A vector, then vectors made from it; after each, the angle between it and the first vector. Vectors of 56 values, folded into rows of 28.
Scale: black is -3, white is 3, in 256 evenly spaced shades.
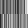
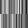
partly opposed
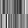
partly aligned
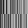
partly aligned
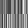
partly aligned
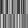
orthogonal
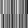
nearly opposite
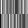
partly aligned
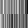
nearly opposite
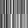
partly aligned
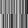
nearly opposite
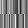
orthogonal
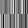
partly opposed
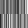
nearly parallel
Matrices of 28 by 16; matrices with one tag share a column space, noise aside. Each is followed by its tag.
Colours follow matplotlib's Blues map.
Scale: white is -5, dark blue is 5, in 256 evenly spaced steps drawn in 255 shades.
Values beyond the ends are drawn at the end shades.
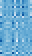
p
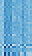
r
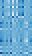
p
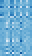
p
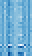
r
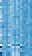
r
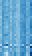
r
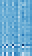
r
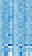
r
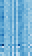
r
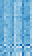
r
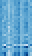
r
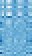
p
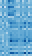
p
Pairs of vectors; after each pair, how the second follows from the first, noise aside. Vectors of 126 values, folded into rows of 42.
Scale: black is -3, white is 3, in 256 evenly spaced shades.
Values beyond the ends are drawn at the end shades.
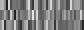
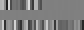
partly zeroed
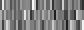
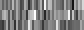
shuffled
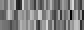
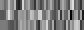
copied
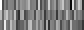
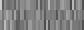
shrunk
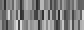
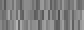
shrunk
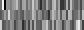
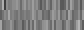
shrunk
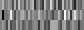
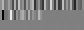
partly zeroed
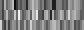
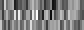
copied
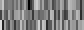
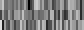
copied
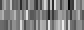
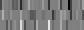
partly zeroed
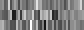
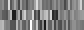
copied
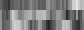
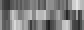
copied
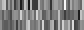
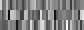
shuffled
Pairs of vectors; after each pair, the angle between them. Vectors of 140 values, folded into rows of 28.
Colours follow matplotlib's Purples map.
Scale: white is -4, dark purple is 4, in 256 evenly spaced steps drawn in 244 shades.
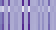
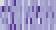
partly opposed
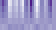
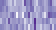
partly aligned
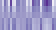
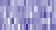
orthogonal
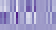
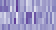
nearly opposite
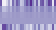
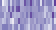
partly aligned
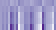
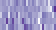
partly aligned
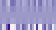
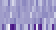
nearly opposite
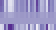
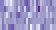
partly aligned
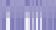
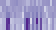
nearly opposite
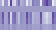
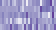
partly aligned
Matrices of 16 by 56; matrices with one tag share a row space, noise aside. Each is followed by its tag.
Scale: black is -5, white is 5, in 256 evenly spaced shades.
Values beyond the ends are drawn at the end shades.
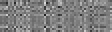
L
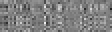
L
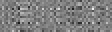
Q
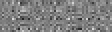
Q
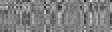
L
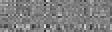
L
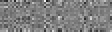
L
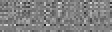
L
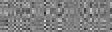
L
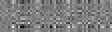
Q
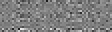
Q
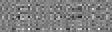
Q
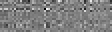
L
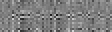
Q
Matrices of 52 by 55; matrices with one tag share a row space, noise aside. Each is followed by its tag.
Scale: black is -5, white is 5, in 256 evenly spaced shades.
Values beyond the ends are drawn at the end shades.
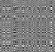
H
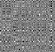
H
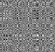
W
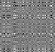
H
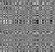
W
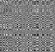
W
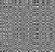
W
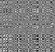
W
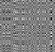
H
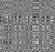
W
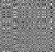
H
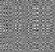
W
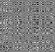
W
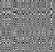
H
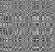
W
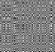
H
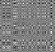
H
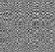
W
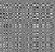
W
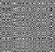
H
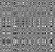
H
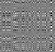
H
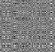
H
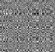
W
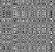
H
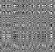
H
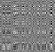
H
